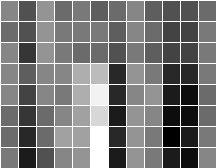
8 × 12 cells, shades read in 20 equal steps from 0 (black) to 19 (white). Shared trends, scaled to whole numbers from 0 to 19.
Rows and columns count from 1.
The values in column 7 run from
2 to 8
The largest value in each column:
10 7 11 12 13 19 8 11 11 6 6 10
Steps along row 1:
down up down up down up up down down same up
